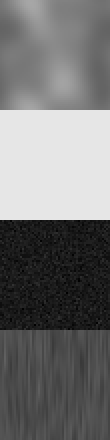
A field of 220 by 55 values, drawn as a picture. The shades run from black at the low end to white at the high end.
The table splits into 4 rows of 1 panel. Panel 1,1: middling, smooth. Panel 2,1: very high, flat. Panel 3,1: very low, fine-grained, faint in contrast. Panel 4,1: low, streaked downward, faint in contrast.
